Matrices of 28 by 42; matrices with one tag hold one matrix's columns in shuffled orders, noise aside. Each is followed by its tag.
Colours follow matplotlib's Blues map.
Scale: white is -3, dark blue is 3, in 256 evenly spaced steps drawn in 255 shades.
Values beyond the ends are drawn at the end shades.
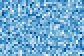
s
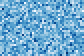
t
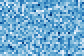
s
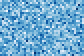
t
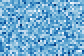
t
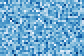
t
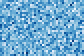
t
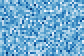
t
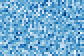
s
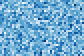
t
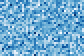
s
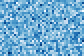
t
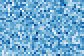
s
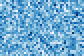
s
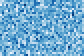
s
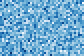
t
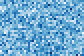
t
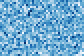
s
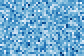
t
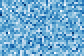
s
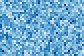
t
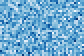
t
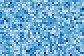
t
